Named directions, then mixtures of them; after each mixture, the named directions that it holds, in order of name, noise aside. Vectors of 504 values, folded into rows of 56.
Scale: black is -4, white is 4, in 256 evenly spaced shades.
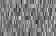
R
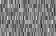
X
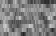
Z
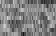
X, Z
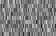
R, X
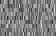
X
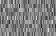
X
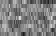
R, Z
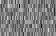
X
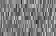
R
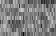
X, Z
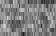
X, Z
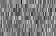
R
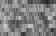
Z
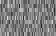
X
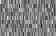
X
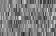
R, Z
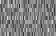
X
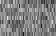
X, Z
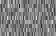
X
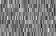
X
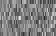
R, Z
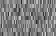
R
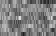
R, Z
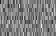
X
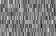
X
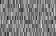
X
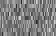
R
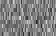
R, X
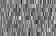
R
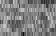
X, Z
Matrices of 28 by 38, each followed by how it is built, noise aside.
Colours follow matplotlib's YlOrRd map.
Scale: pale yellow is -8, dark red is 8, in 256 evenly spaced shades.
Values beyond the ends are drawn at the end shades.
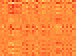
low rank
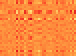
low rank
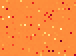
sparse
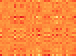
low rank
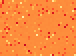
sparse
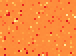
sparse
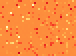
sparse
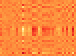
low rank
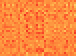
low rank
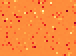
sparse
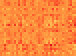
low rank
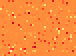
sparse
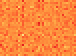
low rank
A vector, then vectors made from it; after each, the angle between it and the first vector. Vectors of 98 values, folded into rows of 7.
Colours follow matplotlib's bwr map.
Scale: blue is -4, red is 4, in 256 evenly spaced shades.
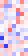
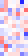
partly opposed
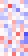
partly opposed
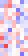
nearly opposite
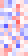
partly aligned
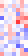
partly aligned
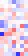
orthogonal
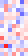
nearly opposite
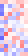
partly aligned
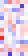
partly opposed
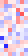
nearly parallel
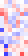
partly aligned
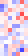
partly aligned
